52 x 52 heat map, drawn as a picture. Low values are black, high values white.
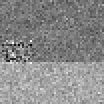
Roughest part: middle left. Stripes: none. Histogram: bell-shaped. Odd patch: rougher, in the middle left. Seam: horizontal, 60% of the way down, the bottom part higher.
